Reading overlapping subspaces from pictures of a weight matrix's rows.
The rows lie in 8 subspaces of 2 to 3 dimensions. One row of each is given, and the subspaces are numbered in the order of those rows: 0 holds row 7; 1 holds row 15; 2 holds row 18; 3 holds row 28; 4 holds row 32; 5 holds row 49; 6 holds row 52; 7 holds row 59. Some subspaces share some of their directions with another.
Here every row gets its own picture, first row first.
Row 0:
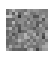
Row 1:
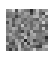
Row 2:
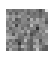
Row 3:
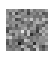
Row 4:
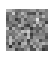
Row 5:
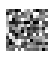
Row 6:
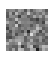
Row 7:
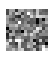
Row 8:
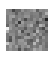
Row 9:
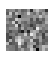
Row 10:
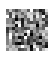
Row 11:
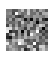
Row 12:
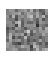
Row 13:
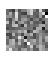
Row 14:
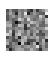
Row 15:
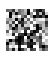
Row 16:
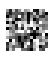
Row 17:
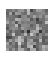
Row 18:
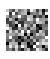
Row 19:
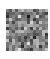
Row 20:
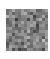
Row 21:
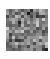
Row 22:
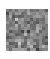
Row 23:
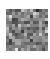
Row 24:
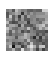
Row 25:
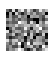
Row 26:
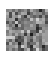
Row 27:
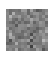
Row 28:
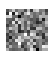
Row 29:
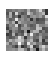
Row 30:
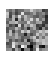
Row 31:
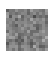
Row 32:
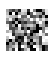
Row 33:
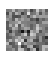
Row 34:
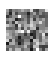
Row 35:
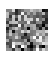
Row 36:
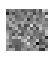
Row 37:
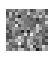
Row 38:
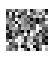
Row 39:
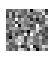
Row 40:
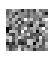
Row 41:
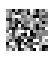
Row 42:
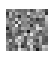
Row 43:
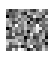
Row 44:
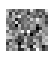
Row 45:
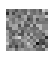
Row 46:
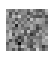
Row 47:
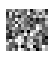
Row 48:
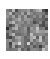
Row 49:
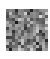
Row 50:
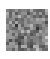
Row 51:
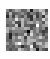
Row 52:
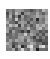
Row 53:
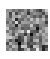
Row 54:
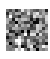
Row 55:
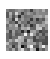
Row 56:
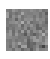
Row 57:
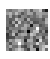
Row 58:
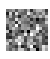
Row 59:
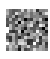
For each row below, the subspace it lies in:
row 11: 7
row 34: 3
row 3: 7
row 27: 4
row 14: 5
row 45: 2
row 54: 4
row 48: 6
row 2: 2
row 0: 3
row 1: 5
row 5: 4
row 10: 0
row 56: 6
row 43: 3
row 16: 3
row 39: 0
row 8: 7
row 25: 3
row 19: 3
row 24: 6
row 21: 0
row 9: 3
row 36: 2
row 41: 5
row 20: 3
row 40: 7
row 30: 6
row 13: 5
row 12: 0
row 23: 4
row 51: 0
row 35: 6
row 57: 2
